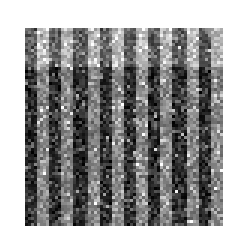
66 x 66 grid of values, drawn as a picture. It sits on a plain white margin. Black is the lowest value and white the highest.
A horizontal seam about 20% of the way down splits the table, and the top part is higher. Stripes running up and down repeat 8 times from left to right. On average the colour sits 40% of the way up the scale.
